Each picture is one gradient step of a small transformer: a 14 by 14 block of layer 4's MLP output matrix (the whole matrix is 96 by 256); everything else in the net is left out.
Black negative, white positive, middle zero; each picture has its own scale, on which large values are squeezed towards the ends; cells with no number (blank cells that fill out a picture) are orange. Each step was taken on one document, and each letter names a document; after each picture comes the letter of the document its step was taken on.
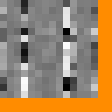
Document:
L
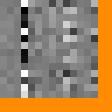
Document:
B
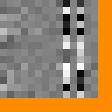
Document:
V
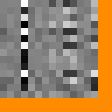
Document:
B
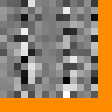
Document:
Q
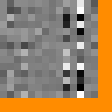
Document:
V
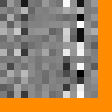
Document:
V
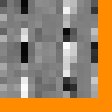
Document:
L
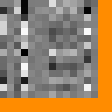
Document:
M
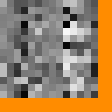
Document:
Q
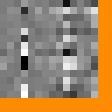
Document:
B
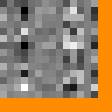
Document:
L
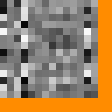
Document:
M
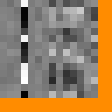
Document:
B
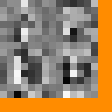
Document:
Q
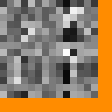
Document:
Q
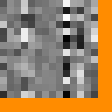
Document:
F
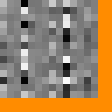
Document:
M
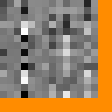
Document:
M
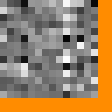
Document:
F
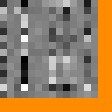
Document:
M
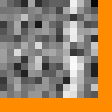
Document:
Q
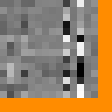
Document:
V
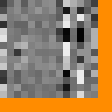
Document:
F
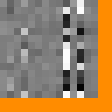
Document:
V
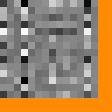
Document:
M
